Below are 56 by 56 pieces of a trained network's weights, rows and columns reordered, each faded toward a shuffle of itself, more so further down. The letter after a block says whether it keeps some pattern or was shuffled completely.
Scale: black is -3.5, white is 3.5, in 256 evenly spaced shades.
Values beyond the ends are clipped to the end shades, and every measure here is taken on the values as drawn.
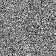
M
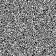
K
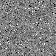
M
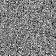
K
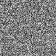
K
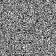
K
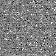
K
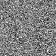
K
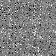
K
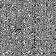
K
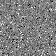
M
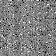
K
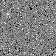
M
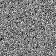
M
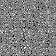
K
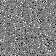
M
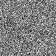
M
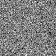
K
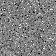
M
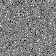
M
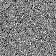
M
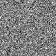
K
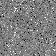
M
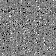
K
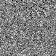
K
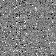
K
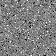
M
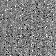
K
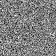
M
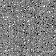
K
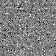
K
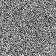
M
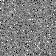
M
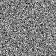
M
